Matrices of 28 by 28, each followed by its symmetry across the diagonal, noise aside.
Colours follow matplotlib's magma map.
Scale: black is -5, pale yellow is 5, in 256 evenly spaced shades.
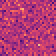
neither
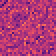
symmetric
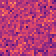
symmetric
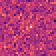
neither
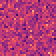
neither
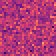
neither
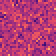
symmetric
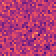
symmetric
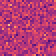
neither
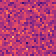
neither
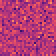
neither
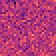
neither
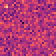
symmetric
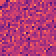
symmetric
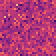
symmetric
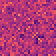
symmetric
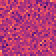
symmetric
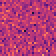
neither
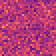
neither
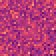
symmetric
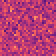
neither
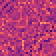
symmetric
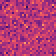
symmetric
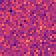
symmetric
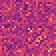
symmetric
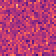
neither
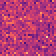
neither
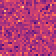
neither
